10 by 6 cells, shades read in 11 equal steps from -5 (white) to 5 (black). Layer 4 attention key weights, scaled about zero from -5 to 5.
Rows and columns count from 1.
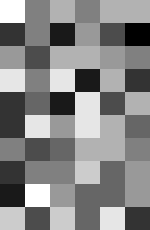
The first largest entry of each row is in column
2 6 2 4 3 1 2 1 1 6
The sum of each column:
3 -2 -4 -10 -7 6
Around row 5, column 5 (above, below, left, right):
-2 -2 -4 -2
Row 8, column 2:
0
